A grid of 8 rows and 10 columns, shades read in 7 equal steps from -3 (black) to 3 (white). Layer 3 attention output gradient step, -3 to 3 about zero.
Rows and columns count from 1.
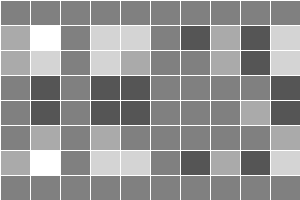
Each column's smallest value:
0 -1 0 -1 -1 0 -1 0 -1 -1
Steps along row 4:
down up down same up same same same down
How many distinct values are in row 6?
2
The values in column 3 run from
0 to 0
